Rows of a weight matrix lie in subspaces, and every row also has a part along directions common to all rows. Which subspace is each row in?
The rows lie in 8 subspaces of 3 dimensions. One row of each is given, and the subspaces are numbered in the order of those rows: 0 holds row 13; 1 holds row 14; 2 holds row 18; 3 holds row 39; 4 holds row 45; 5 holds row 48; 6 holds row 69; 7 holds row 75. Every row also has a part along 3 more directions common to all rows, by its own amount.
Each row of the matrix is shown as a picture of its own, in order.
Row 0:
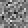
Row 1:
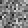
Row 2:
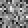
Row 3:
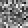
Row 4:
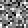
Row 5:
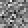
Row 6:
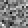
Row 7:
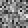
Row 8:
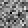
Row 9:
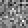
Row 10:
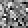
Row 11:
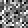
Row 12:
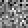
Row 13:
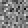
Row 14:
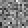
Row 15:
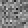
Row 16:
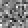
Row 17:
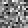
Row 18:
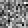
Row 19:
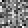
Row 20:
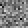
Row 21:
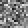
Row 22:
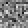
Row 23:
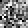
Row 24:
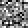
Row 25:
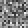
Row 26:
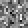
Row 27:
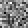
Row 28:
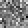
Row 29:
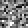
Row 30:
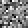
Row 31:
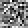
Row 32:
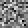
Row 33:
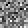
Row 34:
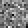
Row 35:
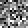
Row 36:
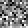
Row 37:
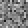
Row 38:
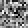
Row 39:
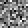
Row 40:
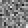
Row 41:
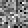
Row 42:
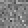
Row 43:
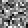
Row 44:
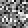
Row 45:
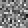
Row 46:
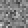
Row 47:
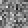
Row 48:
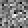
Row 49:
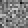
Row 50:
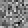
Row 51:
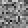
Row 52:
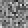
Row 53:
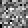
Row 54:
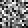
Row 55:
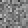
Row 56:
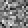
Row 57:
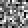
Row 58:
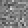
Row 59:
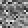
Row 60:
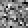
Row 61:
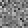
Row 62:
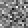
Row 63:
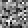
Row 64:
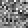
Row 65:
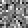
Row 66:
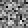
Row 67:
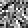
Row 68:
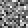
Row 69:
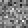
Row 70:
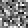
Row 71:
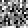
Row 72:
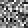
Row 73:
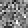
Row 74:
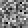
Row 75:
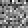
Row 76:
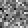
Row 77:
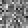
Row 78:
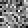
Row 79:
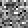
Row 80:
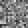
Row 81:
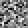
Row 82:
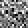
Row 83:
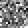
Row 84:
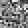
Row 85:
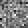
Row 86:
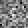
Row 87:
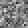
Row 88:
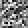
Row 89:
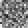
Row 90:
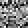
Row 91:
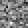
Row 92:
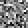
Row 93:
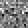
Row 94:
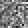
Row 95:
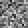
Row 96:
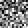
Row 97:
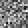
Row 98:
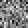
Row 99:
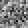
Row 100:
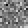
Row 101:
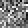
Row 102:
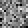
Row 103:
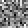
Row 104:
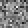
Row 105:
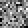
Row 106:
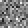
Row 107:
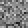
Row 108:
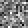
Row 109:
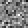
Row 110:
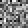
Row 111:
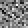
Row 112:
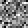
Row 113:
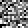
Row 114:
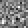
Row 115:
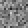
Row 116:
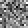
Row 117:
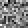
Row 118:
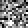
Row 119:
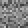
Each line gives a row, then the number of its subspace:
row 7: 4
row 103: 6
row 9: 6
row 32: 2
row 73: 6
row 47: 6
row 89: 5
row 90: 7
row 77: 6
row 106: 4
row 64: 4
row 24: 1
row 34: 2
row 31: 2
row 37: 7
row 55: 7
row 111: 5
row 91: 3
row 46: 1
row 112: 1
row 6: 3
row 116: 4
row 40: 2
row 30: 6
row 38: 1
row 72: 4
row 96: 5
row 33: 0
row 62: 5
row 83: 0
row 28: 4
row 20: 7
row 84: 5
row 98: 4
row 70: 2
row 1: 6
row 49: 5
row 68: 2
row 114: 4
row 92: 1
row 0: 0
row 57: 7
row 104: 4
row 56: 3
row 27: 3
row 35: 3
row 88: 1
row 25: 1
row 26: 3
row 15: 4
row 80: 7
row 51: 0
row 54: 5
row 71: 6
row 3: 7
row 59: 3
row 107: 1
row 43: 2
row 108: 2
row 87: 0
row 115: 3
